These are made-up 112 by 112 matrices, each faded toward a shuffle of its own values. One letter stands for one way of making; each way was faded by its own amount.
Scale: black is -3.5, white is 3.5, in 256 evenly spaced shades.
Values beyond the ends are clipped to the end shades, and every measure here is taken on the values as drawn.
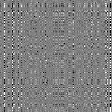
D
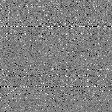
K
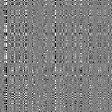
D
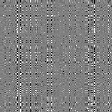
D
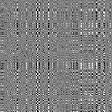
D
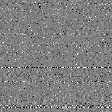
K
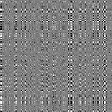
D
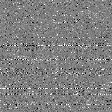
K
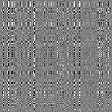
D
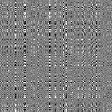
D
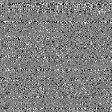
K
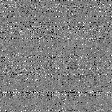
K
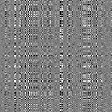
D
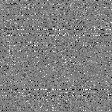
K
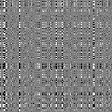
D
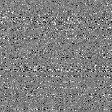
K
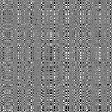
D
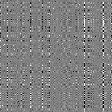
D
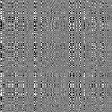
D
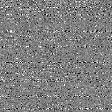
K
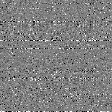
K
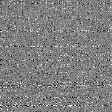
K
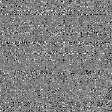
K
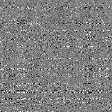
K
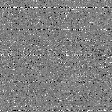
K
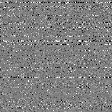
K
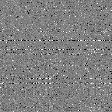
K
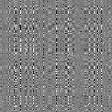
D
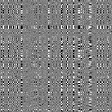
D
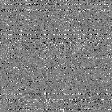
K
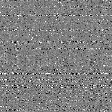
K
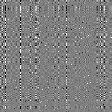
D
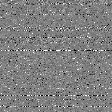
K
